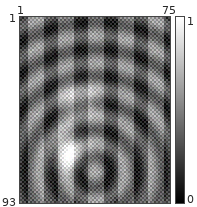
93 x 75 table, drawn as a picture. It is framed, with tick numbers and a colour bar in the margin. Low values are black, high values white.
On average the colour sits 40% of the way up the scale. Upright stripes repeat 5 times across the table. Concentric rings centre on the bottom middle. Two bumps rise from the field.
